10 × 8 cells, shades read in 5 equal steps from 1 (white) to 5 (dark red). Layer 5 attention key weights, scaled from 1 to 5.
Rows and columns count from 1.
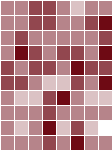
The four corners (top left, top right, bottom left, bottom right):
3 3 3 3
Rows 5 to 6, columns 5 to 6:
3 5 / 2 4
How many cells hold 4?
22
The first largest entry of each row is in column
3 8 2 2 6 8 5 4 4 6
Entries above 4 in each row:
0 1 0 2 1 1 1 0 1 1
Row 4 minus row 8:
0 2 1 -1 1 1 0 2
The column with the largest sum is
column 4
